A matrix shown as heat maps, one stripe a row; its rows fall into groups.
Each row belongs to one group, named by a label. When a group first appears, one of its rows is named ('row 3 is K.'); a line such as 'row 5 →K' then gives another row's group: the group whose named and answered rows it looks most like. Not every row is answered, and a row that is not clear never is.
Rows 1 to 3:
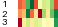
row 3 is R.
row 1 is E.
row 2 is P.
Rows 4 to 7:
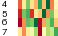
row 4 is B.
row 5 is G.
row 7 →P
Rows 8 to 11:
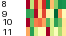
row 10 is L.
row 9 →L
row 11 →G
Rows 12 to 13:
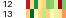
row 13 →G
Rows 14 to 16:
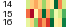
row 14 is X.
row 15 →P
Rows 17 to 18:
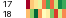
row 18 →G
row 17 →R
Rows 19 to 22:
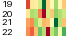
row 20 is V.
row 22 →P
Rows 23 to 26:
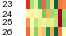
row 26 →B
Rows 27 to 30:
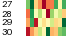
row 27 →V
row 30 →R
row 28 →G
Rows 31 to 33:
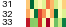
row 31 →G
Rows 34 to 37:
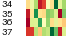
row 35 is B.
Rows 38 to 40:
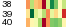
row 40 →E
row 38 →L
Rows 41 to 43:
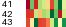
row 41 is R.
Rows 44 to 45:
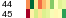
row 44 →G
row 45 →R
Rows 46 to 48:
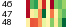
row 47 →R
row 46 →V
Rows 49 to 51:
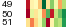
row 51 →P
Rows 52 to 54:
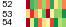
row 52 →G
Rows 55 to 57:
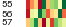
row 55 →P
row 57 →V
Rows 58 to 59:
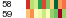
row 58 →B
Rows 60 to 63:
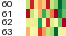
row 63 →L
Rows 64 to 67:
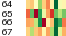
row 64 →E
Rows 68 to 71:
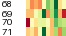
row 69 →X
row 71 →X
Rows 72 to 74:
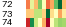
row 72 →E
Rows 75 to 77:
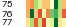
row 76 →G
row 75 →E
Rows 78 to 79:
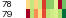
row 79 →R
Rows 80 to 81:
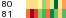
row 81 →P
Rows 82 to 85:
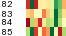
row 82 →L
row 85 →L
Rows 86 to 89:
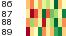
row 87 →P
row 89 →E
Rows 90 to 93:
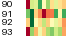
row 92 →G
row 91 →V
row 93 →L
